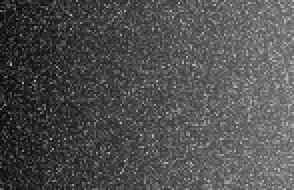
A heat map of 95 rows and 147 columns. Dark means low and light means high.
Grain: fine. Average level on the scale: 30%. Stripes: none. Odd rows or columns: none. Slope: up to the right.
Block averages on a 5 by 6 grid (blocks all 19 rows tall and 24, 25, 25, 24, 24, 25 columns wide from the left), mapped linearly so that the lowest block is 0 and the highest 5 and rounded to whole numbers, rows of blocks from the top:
012345 / 012345 / 012345 / 012345 / 012345
